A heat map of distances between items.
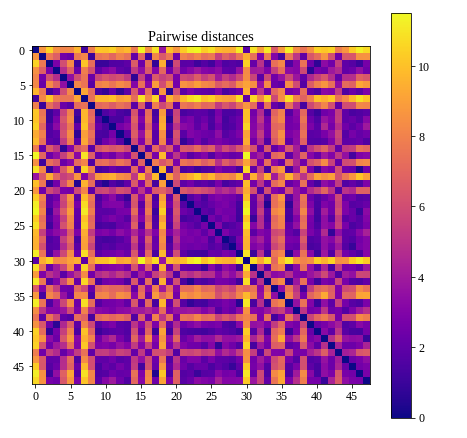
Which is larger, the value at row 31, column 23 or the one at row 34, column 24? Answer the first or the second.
the second
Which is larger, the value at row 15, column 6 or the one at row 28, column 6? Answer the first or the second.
the first
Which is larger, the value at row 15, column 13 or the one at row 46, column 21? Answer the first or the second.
the first
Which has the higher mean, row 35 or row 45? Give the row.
35
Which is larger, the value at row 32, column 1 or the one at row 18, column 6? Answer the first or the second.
the second
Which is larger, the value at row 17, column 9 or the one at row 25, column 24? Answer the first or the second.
the second
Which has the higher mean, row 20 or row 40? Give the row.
20
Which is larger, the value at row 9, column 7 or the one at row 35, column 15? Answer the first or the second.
the first
